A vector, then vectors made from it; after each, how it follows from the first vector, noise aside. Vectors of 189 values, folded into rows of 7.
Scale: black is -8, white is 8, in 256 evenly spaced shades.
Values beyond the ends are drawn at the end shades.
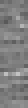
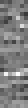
scaled up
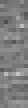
copied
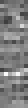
scaled up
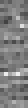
scaled up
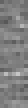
copied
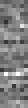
scaled up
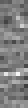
scaled up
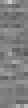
wrapped around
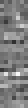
scaled up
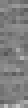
wrapped around
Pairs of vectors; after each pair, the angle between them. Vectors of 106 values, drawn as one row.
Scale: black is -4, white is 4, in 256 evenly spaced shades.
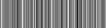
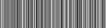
nearly parallel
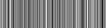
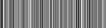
partly opposed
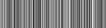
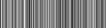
orthogonal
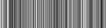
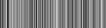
nearly opposite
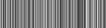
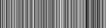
nearly opposite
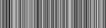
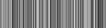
partly opposed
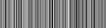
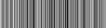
orthogonal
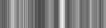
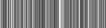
partly aligned
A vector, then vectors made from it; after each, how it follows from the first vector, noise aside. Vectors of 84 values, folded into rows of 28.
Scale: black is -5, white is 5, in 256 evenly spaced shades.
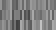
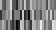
scaled up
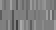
partly zeroed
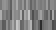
negated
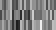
scaled up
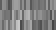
negated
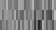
wrapped around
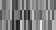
scaled up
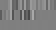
partly zeroed
